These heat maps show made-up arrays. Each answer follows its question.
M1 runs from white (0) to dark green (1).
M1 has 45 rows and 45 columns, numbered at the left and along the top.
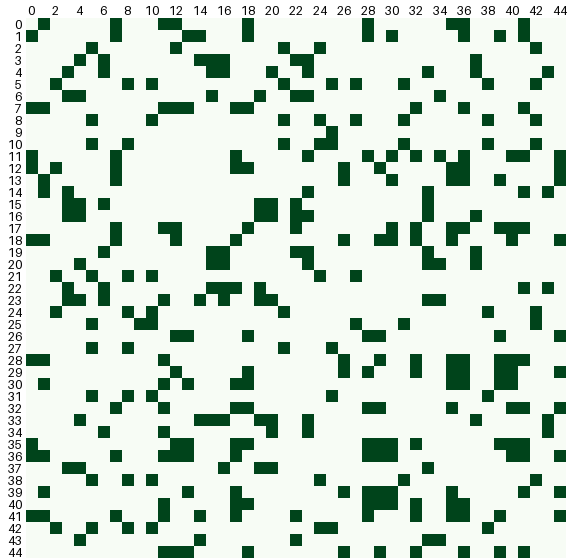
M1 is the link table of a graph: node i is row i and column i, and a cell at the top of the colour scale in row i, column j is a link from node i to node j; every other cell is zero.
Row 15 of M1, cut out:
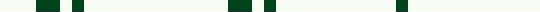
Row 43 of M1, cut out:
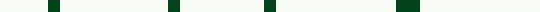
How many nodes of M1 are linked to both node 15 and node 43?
3
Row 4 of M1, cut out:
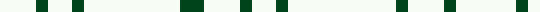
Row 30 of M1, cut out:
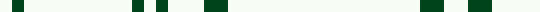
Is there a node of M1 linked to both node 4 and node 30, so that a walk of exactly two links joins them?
no
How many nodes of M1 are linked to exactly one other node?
1
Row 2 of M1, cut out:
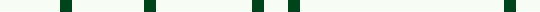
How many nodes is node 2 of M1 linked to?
5
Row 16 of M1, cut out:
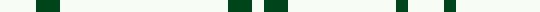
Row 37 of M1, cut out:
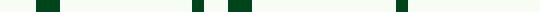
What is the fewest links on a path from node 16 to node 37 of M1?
1
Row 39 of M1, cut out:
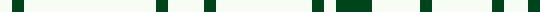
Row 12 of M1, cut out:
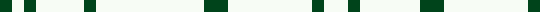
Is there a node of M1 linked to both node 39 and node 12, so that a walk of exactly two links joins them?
yes
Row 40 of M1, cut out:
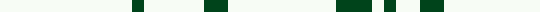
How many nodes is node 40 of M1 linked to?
9
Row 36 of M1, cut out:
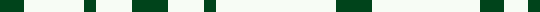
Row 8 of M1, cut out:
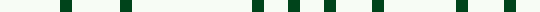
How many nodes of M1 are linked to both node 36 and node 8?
0
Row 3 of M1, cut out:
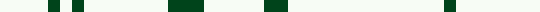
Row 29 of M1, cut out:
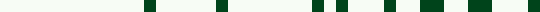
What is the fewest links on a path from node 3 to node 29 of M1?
4
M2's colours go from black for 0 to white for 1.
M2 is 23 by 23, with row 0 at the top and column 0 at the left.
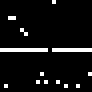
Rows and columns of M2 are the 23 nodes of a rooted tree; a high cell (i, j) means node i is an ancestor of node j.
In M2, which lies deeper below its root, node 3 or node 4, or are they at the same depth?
node 3
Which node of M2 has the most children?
12
